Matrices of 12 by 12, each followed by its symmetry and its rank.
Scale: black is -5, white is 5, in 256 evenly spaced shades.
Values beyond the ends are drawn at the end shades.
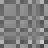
symmetric, rank one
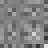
symmetric, rank two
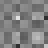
symmetric, rank two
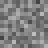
symmetric, full rank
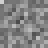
symmetric, full rank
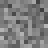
neither, full rank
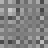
symmetric, rank two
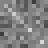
symmetric, full rank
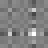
symmetric, rank one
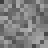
symmetric, full rank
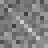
symmetric, full rank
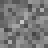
symmetric, full rank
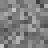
neither, full rank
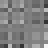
symmetric, rank one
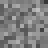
neither, full rank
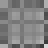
symmetric, rank one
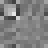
symmetric, rank two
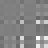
symmetric, rank one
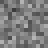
neither, full rank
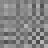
symmetric, rank two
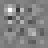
symmetric, rank two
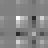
symmetric, rank one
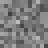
neither, full rank
